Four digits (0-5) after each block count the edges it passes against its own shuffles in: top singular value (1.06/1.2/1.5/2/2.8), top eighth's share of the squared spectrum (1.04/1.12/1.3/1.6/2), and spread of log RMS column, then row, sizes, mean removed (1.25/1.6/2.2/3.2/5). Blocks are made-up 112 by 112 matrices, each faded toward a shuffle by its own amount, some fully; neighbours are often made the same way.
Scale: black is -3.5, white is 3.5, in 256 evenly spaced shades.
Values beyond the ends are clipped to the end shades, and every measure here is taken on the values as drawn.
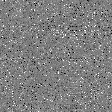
3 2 1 1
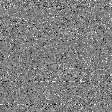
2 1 0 2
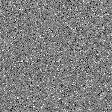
0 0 0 1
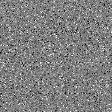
1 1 0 2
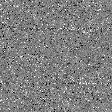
1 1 0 2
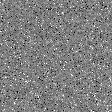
0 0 0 0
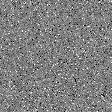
0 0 0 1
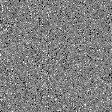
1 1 2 0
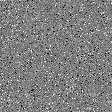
0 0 0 0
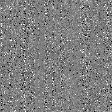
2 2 4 0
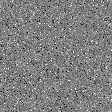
0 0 0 0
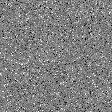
1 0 0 0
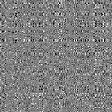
5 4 3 3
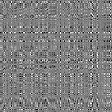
5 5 4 4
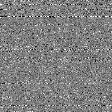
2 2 0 4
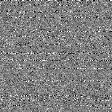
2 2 0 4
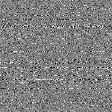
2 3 0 4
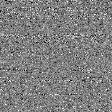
1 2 0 3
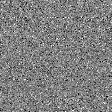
1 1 0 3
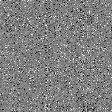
3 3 2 1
